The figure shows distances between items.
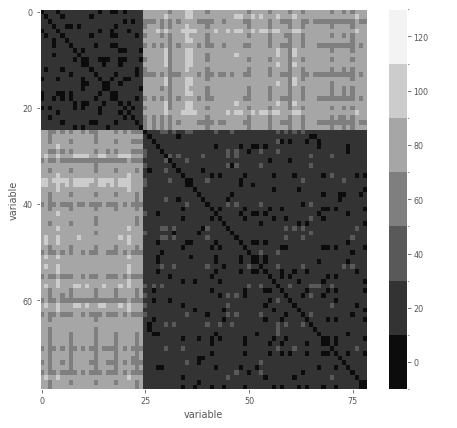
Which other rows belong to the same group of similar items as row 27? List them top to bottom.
25, 26, 28, 29, 30, 31, 32, 33, 34, 35, 36, 37, 38, 39, 40, 41, 42, 43, 44, 45, 46, 47, 48, 49, 50, 51, 52, 53, 54, 55, 56, 57, 58, 59, 60, 61, 62, 63, 64, 65, 66, 67, 68, 69, 70, 71, 72, 73, 74, 75, 76, 77, 78
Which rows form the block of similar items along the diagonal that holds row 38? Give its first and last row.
25 to 78
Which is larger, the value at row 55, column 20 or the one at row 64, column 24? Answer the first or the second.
the second
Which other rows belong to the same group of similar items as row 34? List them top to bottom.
25, 26, 27, 28, 29, 30, 31, 32, 33, 35, 36, 37, 38, 39, 40, 41, 42, 43, 44, 45, 46, 47, 48, 49, 50, 51, 52, 53, 54, 55, 56, 57, 58, 59, 60, 61, 62, 63, 64, 65, 66, 67, 68, 69, 70, 71, 72, 73, 74, 75, 76, 77, 78
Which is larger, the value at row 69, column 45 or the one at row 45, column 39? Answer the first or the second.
the first
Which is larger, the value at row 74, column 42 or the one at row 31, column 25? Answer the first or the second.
the second
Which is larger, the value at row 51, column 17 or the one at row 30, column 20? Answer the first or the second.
the second
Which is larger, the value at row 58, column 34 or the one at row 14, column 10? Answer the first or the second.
the first
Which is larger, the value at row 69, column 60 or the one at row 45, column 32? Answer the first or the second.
the second
